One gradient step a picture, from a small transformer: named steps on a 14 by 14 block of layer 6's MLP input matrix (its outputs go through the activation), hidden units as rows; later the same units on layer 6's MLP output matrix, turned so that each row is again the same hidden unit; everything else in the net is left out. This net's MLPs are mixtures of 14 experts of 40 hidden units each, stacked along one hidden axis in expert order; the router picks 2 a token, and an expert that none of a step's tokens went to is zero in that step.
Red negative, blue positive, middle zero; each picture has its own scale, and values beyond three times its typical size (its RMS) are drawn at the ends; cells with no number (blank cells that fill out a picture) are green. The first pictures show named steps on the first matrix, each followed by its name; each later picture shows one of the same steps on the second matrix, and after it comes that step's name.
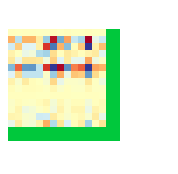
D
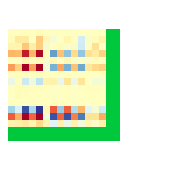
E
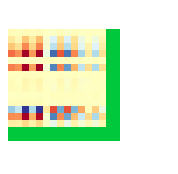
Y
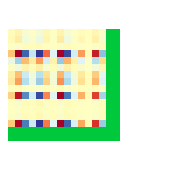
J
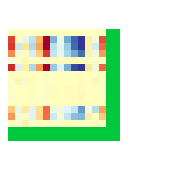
E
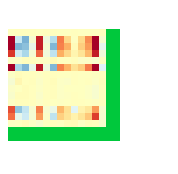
E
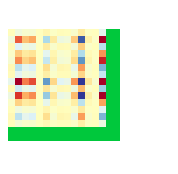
J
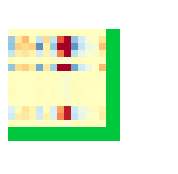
Y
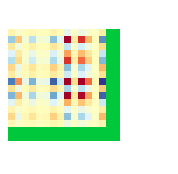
J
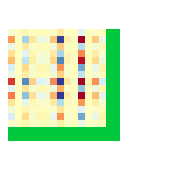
J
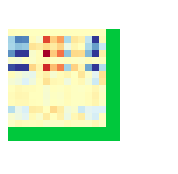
D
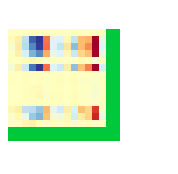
E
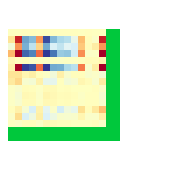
D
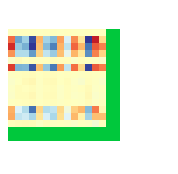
E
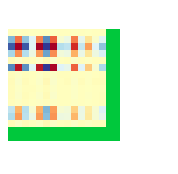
Y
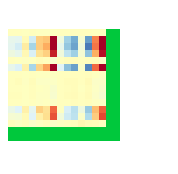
E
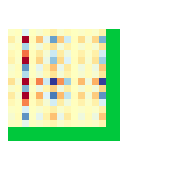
J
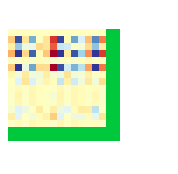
D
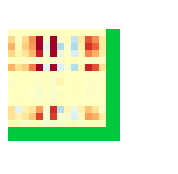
E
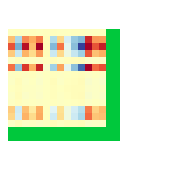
Y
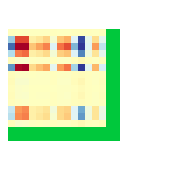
Y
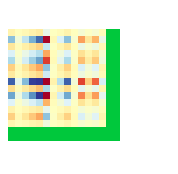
J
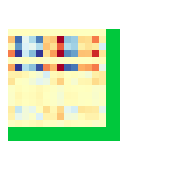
D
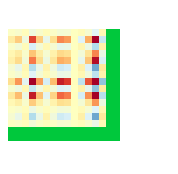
J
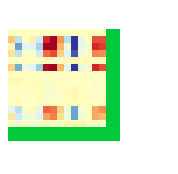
E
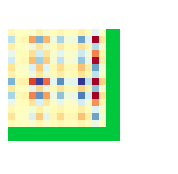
J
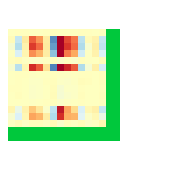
E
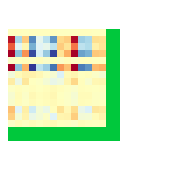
D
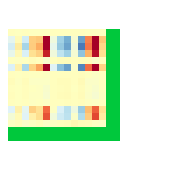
E
